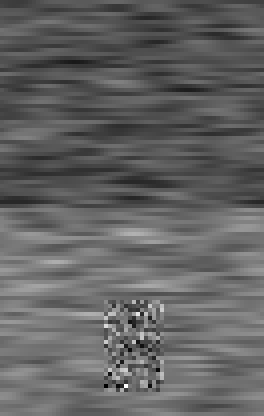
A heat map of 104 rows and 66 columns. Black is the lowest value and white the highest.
A horizontal seam about 50% of the way down splits the table, and the bottom part is higher. Overall the values sit about 40% of the way up the scale. Values change most from cell to cell in the bottom middle. An odd patch, rougher than its surroundings, sits in the bottom middle.
